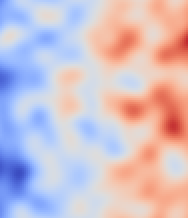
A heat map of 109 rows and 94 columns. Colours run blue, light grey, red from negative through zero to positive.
Lone odd cells: none. Ninth with the lowest average: bottom left. Slope: up to the right. Average level on the scale: 50%. Grain: smooth.
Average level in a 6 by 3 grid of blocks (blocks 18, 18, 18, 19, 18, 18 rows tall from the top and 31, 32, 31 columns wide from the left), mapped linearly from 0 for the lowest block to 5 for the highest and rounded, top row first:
134 / 135 / 134 / 125 / 024 / 024
